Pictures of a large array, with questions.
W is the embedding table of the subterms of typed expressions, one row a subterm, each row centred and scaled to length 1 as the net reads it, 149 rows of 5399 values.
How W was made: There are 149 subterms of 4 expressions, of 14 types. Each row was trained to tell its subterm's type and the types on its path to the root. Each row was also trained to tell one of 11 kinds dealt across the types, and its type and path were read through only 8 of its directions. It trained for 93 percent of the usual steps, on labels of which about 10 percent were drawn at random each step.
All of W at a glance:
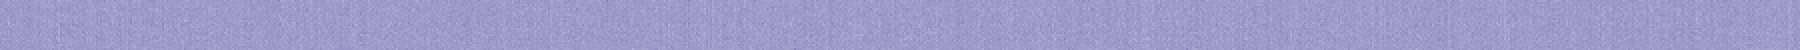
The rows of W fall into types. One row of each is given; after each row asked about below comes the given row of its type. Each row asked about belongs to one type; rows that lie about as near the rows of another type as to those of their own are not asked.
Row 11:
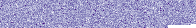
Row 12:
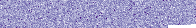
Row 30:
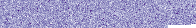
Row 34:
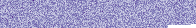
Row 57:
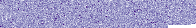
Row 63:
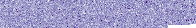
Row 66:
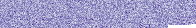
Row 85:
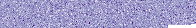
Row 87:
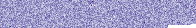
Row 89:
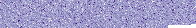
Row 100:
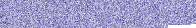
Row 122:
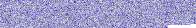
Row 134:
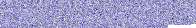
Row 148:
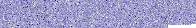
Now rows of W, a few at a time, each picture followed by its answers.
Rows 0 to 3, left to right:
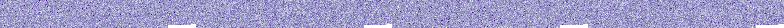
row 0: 12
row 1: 122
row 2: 66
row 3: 63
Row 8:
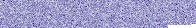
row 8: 30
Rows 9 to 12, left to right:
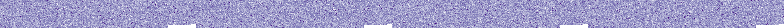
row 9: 66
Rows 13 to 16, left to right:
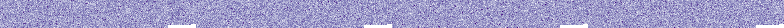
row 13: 134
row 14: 30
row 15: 100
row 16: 134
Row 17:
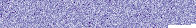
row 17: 122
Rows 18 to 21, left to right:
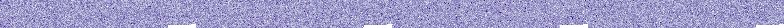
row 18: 100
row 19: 100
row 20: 30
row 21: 148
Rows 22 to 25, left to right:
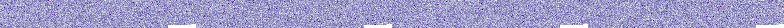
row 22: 12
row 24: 148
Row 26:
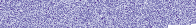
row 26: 148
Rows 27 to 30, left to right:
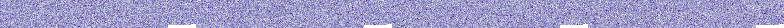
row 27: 34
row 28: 89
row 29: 34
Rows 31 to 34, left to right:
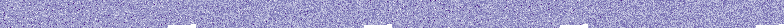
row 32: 34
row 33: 87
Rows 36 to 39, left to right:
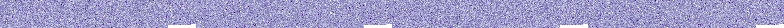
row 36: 89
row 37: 63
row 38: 66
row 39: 66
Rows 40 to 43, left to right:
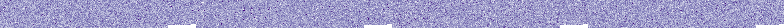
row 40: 122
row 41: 134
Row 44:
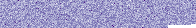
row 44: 30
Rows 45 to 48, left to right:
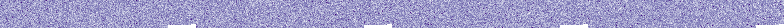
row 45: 134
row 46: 148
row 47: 57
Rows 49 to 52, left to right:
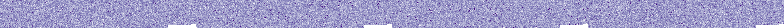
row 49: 34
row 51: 100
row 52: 63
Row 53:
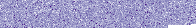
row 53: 85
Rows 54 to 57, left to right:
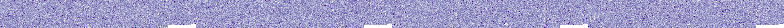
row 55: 148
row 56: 122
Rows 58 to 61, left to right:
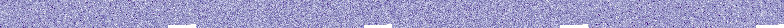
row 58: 12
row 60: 122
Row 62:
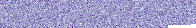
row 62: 12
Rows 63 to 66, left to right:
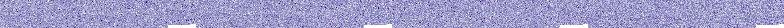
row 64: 11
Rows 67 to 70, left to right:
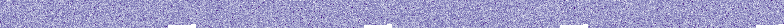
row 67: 134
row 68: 134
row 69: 89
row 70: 12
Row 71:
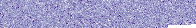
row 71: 87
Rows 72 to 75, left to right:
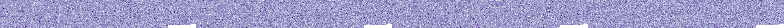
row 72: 12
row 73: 12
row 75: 148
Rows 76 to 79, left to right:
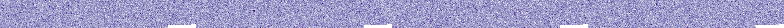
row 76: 134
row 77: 134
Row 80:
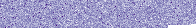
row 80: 100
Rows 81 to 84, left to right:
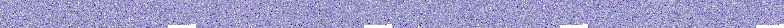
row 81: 66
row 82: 85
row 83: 122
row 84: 148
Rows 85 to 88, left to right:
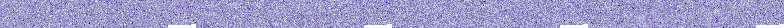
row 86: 12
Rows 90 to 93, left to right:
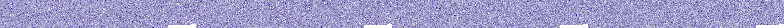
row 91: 11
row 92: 148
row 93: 11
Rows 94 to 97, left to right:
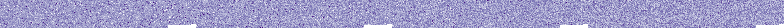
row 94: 30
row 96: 34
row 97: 89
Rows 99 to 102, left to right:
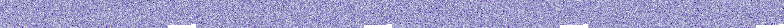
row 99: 89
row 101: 89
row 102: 100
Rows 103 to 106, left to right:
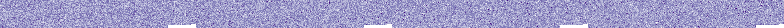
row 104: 100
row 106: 87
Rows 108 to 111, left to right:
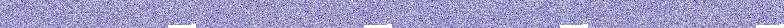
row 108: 66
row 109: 11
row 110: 66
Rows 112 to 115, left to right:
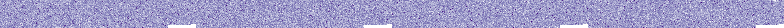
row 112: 134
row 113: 134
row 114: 12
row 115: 63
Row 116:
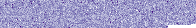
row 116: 89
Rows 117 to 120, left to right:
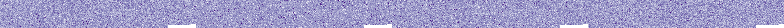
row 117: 63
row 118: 30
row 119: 63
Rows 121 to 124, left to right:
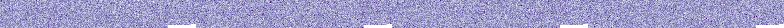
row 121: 57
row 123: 148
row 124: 89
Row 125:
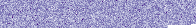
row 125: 89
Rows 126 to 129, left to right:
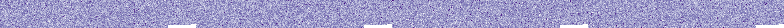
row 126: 87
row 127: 30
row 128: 87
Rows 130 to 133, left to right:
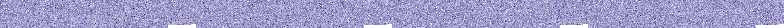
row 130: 34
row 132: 122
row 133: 63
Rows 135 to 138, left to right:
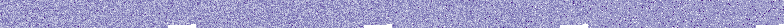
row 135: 89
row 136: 63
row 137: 87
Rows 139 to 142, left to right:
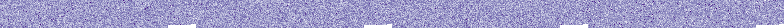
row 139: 12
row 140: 148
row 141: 34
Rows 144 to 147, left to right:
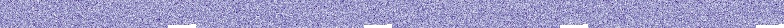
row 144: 57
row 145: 63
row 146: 85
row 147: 87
